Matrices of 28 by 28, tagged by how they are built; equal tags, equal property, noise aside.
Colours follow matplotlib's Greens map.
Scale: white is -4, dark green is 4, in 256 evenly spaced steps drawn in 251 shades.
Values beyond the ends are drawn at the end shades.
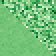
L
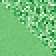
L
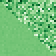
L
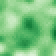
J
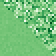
L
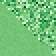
L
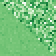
L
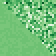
L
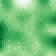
J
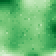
J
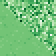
L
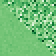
L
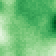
J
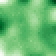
J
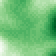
J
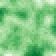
J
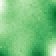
J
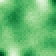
J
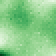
J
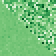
L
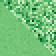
L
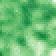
J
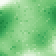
J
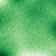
J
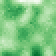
J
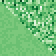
L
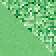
L
